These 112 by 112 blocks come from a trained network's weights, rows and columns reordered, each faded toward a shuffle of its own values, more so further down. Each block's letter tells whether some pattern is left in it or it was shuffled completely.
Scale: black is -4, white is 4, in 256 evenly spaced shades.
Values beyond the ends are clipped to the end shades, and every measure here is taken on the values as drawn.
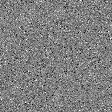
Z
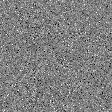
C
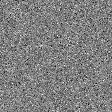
C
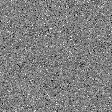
C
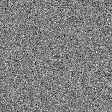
C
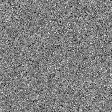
C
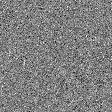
Z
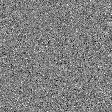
Z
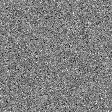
Z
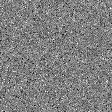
Z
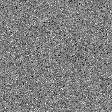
C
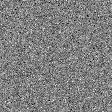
Z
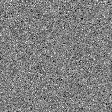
C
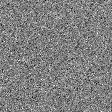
Z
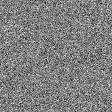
Z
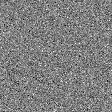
Z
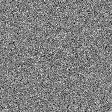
Z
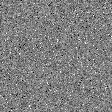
Z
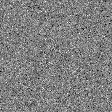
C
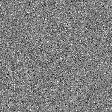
C
